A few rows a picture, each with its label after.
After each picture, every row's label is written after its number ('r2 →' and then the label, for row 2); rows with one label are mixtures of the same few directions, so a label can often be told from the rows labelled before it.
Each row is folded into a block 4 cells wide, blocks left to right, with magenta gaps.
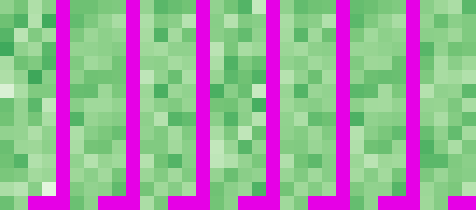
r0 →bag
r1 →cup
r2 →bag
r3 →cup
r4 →bag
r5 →cup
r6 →cup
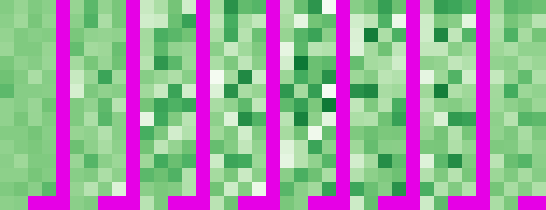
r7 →bag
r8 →bag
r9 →cup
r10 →bag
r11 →cup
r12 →bag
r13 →bag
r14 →bag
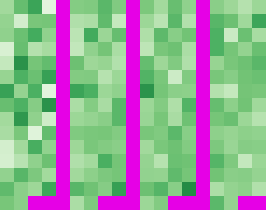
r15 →cup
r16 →bag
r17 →bag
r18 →bag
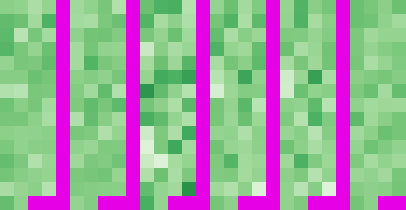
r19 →bag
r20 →cup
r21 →cup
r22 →bag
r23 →bag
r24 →cup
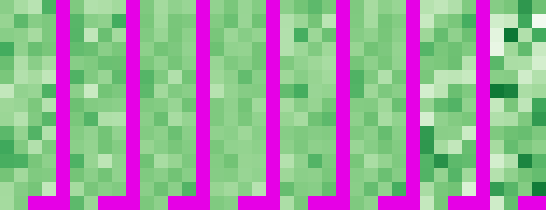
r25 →cup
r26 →bag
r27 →bag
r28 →bag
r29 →bag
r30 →bag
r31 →cup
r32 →bag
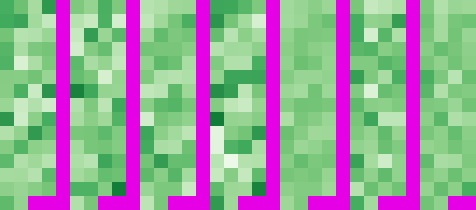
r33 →cup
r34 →bag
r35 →cup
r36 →cup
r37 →cup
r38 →bag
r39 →bag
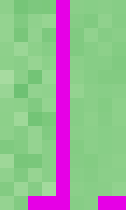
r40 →bag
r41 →bag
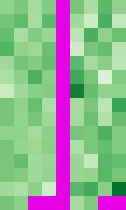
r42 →bag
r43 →bag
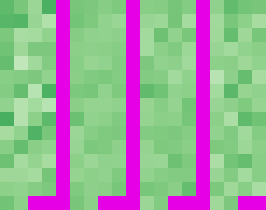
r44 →cup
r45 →cup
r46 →bag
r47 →bag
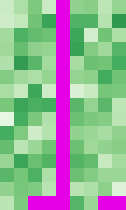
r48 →cup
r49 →bag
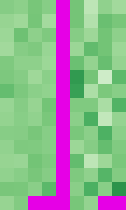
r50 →bag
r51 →bag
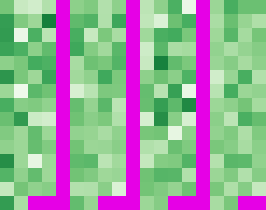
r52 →bag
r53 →bag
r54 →cup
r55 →bag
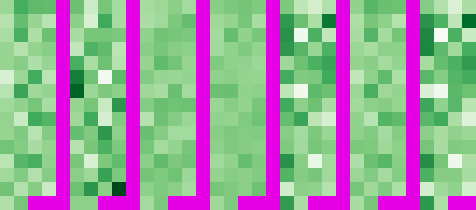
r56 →bag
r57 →bag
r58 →cup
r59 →bag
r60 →bag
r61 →bag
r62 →bag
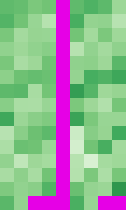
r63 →cup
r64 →cup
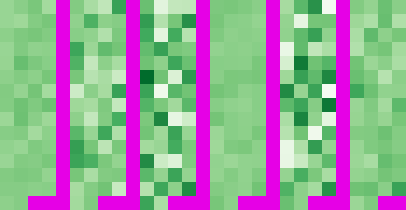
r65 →cup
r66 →cup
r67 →bag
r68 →cup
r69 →cup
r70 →bag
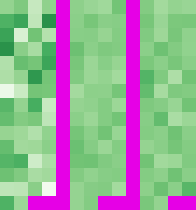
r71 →bag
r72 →cup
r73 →bag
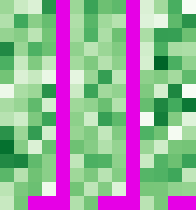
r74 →cup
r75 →bag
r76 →cup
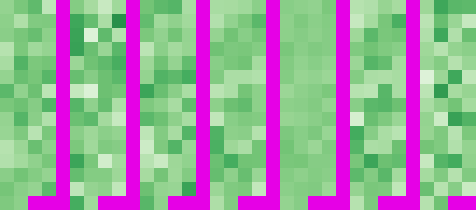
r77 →cup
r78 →bag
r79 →cup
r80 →cup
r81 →cup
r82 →cup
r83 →bag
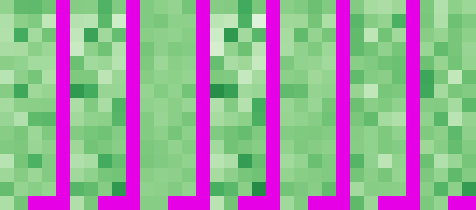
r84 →bag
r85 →bag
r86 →cup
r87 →bag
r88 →bag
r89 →bag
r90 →bag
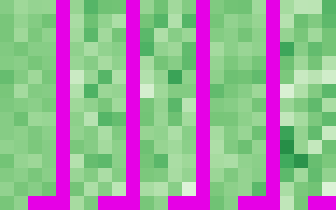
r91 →bag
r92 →bag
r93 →bag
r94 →cup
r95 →cup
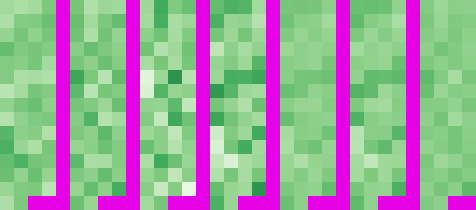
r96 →cup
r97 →bag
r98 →bag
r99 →cup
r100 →cup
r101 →cup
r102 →bag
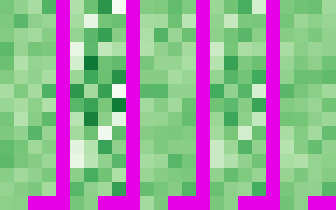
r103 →cup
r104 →cup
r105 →bag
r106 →cup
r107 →cup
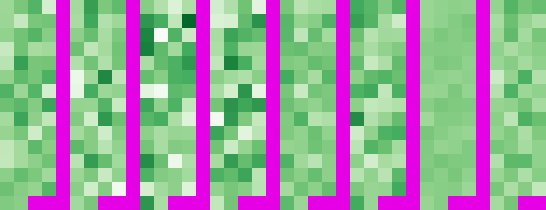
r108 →cup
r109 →bag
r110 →bag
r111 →cup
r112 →bag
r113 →cup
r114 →cup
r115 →bag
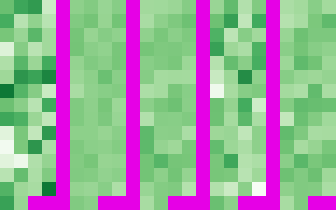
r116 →cup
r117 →bag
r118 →cup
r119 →bag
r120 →cup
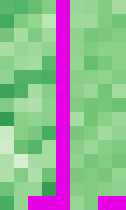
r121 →cup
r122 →cup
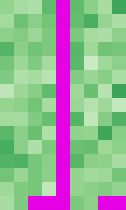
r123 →cup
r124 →cup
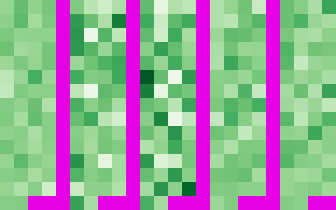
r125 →bag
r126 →bag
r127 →bag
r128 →cup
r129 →cup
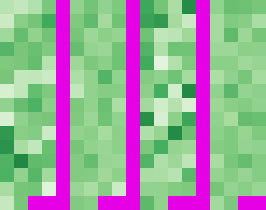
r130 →cup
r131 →bag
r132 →cup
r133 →bag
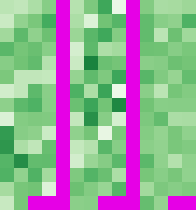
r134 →cup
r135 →cup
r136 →bag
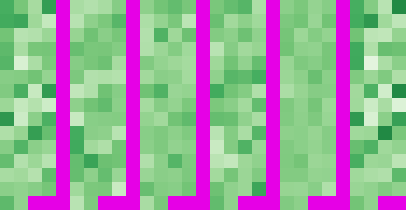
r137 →cup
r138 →cup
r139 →bag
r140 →cup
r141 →bag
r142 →cup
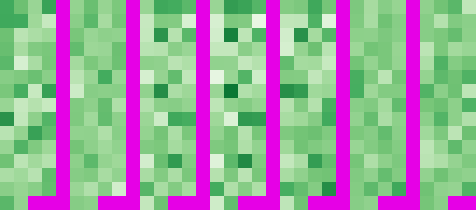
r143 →cup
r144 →bag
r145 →bag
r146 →bag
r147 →bag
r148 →bag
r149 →cup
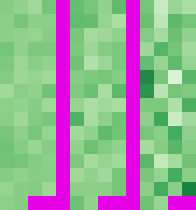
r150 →cup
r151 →cup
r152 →bag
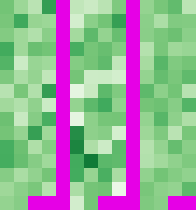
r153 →cup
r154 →cup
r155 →cup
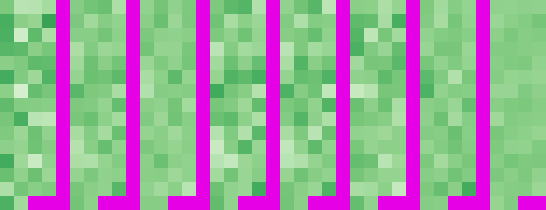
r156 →bag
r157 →cup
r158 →bag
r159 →cup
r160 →cup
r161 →bag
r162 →bag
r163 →cup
